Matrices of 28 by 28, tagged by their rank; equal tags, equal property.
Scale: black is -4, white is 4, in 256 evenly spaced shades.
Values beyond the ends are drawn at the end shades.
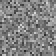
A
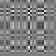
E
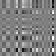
E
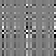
E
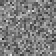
A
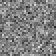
A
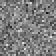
A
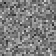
A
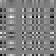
E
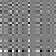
E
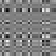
E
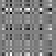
E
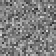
A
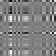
E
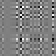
E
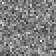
A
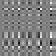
E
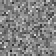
A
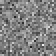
A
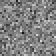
A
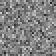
A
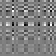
E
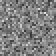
A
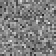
A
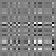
E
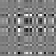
E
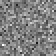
A
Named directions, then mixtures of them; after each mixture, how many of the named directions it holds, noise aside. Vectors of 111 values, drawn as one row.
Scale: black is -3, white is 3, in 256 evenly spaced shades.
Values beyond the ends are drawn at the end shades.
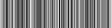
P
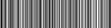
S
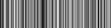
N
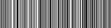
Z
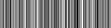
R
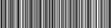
one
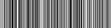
two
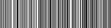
one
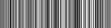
three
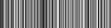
two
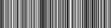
two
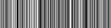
three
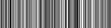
two
